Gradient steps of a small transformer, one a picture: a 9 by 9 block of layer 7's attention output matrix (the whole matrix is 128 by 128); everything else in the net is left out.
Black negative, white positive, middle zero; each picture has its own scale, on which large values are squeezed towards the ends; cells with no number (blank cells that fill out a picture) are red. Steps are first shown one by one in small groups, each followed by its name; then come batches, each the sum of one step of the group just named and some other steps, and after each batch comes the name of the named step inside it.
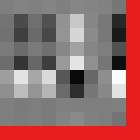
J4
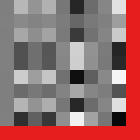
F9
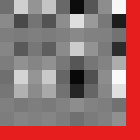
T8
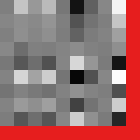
F9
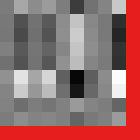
J4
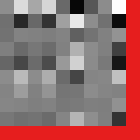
J4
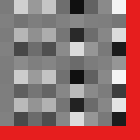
F9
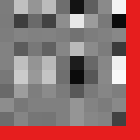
T8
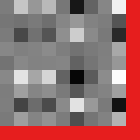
J4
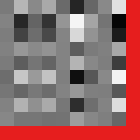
T8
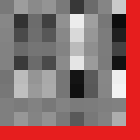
T8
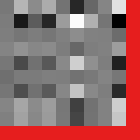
T8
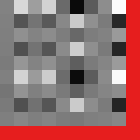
T8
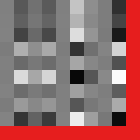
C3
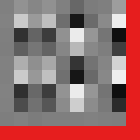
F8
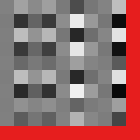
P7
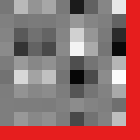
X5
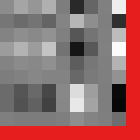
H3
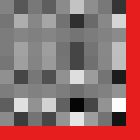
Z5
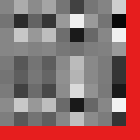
P7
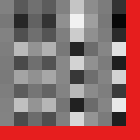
C3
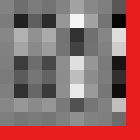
P7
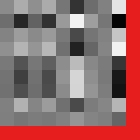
H3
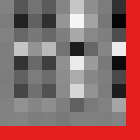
C3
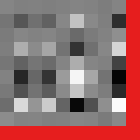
Z5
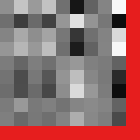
H3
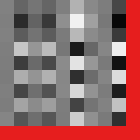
C3
